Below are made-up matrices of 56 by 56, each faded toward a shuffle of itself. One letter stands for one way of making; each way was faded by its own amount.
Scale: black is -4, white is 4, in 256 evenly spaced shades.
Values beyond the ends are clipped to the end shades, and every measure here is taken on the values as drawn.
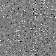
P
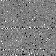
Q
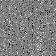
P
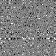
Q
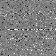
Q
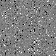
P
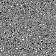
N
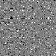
Q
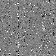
P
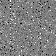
P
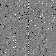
P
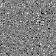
Q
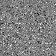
N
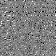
Q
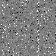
P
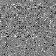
Q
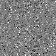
P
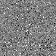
N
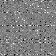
Q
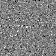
N
